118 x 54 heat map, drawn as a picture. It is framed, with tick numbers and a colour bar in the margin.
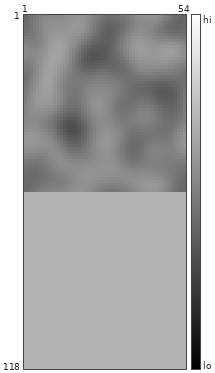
It is made of 2 by 1 panels. Panel 1,1: middling, smooth. Panel 2,1: high, flat.
